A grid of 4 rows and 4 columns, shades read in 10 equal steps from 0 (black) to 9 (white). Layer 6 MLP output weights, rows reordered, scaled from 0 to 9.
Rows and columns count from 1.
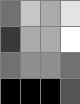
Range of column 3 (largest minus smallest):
6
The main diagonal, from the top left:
4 6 5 3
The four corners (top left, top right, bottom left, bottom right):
4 8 0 3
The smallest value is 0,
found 3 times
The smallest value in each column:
0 0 0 3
